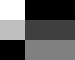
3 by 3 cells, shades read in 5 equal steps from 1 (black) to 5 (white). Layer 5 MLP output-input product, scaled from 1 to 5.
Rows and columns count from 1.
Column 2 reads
1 2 3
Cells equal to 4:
1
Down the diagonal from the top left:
5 2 3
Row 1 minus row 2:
1 -1 -1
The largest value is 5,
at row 1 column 1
